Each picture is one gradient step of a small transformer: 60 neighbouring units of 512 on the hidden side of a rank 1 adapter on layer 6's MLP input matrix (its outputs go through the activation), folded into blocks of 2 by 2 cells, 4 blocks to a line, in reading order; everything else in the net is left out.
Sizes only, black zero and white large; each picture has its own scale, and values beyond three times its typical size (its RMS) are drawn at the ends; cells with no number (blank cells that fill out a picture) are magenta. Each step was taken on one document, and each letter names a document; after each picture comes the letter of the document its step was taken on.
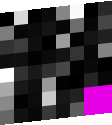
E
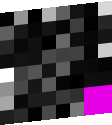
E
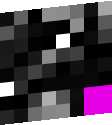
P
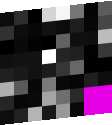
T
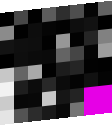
E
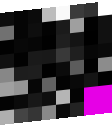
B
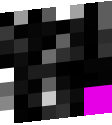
E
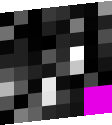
T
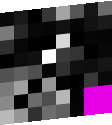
P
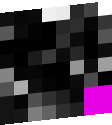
B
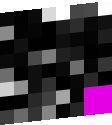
B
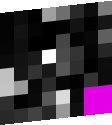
T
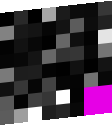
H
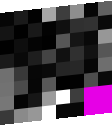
H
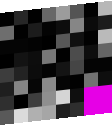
H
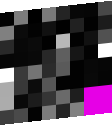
E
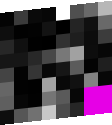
P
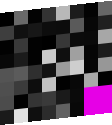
T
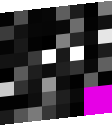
T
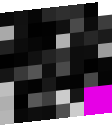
E
